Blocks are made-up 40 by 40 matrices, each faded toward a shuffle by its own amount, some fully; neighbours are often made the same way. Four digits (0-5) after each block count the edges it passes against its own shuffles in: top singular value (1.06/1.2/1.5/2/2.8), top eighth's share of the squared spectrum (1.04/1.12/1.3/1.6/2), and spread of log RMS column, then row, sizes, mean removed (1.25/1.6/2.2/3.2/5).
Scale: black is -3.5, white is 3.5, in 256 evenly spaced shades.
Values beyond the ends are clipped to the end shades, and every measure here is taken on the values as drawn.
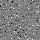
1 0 0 0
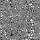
2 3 2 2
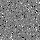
0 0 0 0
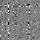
2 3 2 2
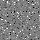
1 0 0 0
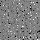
1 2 1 0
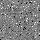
0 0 0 0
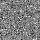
0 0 0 0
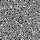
0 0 0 0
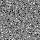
1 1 0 0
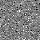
2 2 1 0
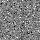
0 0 0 0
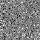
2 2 1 0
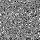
2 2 0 0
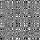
4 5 3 3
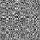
4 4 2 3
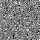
2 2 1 0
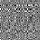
4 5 2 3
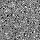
1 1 0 0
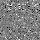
3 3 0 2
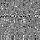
3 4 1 2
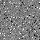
1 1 1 1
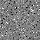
1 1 0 0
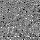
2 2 0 1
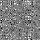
3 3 2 1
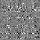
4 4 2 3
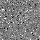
2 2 0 0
